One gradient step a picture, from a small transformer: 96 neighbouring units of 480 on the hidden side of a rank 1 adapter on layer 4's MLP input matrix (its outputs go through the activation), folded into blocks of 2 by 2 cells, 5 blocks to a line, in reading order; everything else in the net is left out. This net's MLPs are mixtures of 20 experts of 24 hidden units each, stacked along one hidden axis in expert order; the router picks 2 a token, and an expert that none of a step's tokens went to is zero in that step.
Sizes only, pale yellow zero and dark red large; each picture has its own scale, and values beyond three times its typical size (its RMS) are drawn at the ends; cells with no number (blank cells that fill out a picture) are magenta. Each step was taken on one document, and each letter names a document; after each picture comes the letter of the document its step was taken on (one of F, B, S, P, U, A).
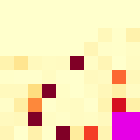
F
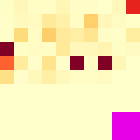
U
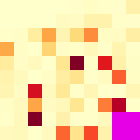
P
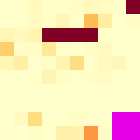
U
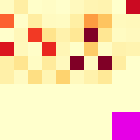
U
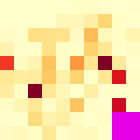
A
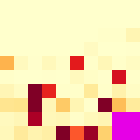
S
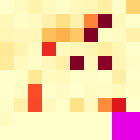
U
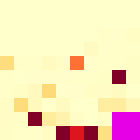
F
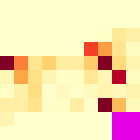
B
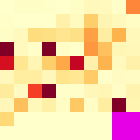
A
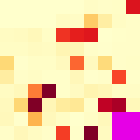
F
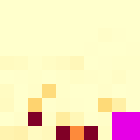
S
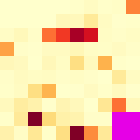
F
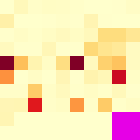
B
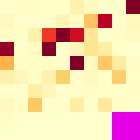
U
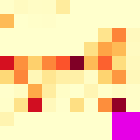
B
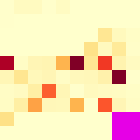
B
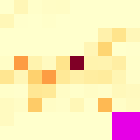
B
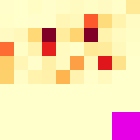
U
